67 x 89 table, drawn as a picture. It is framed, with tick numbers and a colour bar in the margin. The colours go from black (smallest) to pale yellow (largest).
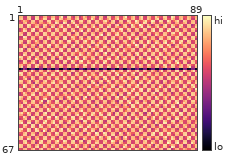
Grain: checkered. Average level on the scale: 70%. Mirror symmetry: none. Slope: none. Odd lines: row 27.
